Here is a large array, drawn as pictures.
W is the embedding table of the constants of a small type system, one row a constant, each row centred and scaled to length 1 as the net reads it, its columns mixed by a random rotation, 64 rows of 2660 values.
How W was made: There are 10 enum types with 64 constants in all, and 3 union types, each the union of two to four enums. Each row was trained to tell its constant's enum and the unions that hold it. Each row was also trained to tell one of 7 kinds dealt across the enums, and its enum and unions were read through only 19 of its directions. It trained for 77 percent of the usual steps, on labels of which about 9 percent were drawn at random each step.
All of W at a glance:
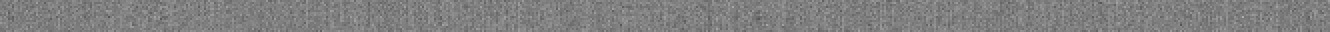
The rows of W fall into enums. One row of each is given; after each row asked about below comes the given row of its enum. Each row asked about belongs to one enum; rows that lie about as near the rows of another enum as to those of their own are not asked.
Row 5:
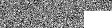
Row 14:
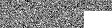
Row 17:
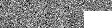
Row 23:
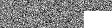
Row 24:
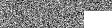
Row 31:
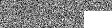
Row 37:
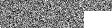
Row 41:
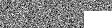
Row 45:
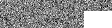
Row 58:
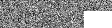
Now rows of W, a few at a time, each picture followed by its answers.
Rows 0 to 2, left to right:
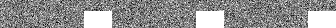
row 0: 24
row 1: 58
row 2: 14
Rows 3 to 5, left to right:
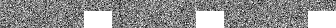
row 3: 41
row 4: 17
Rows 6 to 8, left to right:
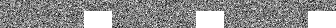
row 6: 17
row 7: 23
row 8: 31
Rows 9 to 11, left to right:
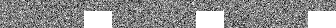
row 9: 14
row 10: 24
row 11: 45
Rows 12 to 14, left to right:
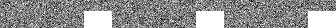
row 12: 45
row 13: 41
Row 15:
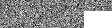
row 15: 14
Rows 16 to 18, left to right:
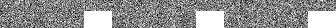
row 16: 5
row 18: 31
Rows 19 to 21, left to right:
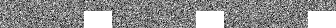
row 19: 14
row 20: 37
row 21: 45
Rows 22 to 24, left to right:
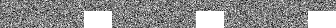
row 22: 37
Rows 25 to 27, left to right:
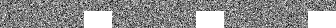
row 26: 37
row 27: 41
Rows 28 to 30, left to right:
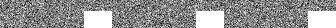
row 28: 41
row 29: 17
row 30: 14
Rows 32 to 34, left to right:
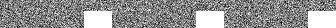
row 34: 24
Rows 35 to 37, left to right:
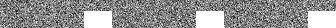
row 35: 24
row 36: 37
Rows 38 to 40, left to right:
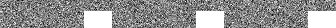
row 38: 24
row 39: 31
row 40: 23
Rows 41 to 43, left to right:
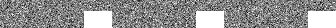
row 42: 14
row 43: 24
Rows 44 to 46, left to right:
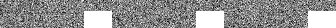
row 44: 5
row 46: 23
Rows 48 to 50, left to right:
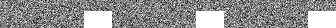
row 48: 14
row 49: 45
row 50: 24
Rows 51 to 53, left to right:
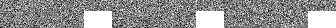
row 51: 23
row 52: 41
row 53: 37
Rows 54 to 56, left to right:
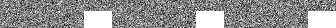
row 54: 41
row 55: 31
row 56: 31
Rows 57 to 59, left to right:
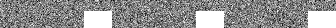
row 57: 45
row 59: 23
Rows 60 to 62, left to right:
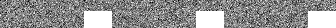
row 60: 31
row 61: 37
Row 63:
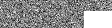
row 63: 58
